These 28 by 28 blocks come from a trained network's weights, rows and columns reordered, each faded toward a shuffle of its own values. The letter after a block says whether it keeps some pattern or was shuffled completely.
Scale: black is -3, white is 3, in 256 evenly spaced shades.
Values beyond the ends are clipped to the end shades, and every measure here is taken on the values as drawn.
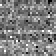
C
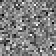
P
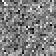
P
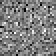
P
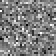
P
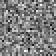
P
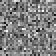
C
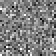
P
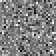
P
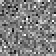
P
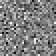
C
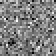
C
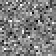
P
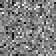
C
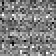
C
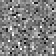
P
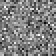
P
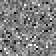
P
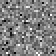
P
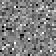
P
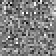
C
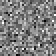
P
